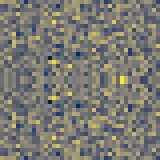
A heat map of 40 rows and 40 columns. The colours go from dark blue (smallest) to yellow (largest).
Slope: none. Grain: fine. Histogram: bell-shaped. Odd rows or columns: none. Mirror symmetry: top to bottom. Average level on the scale: 50%. Stripes: none. Seam: none.
